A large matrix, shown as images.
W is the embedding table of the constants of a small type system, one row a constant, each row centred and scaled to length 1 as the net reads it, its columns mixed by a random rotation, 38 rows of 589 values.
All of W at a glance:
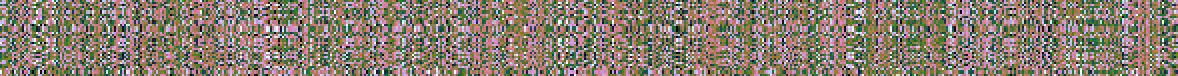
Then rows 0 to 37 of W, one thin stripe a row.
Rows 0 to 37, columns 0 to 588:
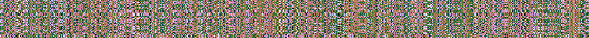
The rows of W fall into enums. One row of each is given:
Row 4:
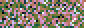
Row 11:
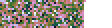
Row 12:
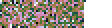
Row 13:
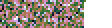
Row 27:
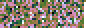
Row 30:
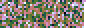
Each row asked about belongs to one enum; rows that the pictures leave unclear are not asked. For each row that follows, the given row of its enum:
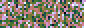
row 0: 30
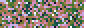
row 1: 11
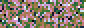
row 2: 13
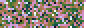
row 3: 11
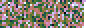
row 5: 30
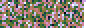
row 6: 30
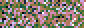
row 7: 4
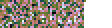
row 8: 27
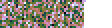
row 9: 30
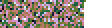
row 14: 13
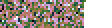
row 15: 13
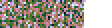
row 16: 30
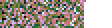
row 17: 4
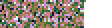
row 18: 13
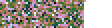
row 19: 11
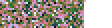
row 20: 11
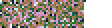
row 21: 12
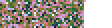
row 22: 11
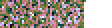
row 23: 27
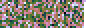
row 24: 30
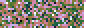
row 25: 11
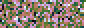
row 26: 13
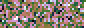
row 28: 13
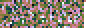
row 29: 27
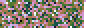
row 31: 11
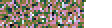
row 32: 27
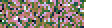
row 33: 13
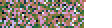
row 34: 4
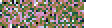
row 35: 12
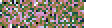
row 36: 12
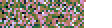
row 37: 4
